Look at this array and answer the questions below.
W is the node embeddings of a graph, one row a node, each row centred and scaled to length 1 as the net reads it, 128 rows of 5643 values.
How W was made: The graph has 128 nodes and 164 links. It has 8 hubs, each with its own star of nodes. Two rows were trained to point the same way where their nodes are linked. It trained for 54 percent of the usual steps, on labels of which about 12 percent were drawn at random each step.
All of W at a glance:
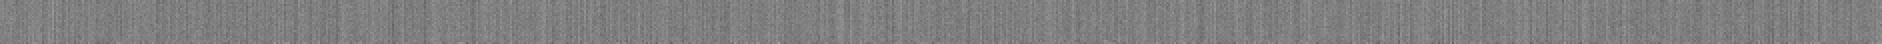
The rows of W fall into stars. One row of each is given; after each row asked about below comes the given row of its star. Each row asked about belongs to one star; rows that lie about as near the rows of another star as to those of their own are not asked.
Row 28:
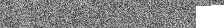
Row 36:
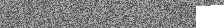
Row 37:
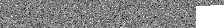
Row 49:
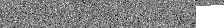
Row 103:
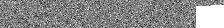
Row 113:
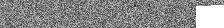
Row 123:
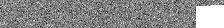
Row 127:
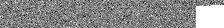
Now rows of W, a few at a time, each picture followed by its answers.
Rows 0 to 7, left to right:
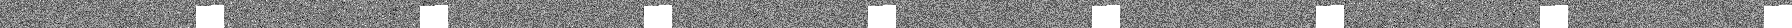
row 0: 49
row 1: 123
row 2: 28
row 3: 49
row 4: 103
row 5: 49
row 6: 123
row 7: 49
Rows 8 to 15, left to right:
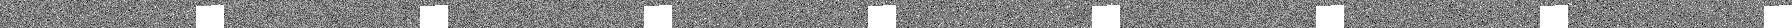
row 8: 103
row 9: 28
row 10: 123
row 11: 28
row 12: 36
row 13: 37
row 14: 49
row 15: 127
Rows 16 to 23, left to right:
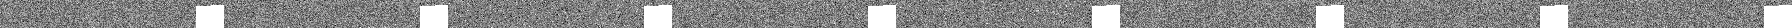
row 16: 49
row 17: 113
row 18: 103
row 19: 123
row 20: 103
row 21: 36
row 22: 123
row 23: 113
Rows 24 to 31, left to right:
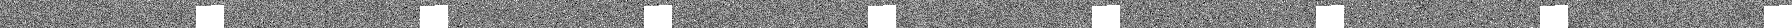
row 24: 49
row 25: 28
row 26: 28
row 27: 37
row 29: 49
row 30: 49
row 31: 36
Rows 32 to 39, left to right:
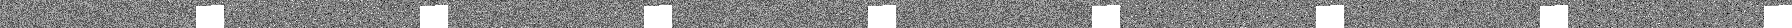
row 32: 123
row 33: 36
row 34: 28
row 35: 49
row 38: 127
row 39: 103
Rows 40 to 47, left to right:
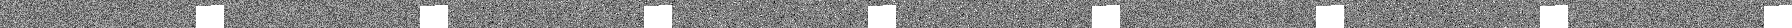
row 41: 49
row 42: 123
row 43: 123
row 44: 37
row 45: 113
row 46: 113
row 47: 37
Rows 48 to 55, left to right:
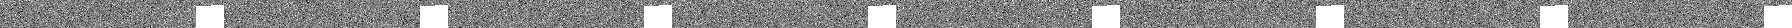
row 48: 103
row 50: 36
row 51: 127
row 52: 113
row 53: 103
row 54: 103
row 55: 36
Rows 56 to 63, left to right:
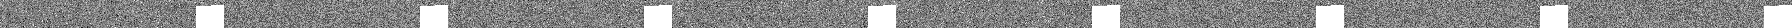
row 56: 36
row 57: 49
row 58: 123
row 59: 103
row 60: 36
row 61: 49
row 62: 28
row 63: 49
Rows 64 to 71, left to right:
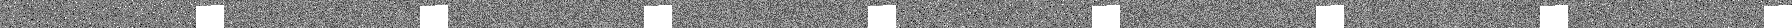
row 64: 28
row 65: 28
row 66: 103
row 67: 113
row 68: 123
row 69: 103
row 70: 36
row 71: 113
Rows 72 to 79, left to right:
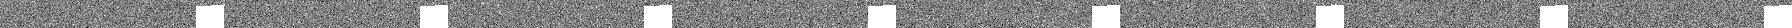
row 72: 36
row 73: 103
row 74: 123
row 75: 49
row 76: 37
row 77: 36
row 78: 37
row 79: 103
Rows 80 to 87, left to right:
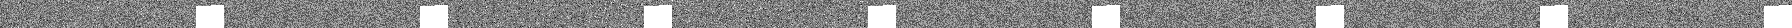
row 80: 127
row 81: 127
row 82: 36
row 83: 103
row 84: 28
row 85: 127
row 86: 123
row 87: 127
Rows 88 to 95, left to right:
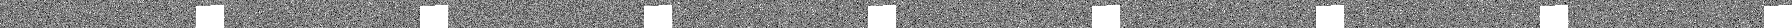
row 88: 37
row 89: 36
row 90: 49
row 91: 127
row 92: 37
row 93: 123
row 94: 36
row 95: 127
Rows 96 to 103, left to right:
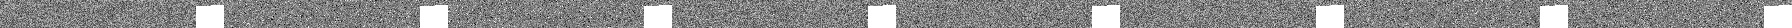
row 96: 123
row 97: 113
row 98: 113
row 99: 103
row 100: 37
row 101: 36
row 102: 113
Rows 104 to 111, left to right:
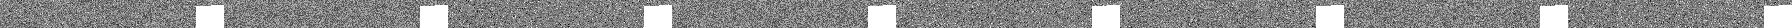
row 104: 103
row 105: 28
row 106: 37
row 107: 113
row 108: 28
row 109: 103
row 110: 127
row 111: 49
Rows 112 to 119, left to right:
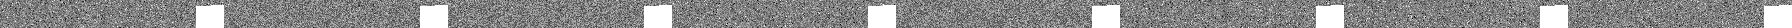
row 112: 49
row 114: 28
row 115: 113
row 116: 113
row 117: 49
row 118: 37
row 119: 103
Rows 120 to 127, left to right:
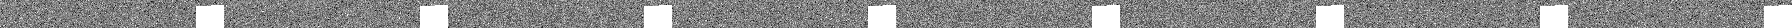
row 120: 123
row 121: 28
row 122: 127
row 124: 127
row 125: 37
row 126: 103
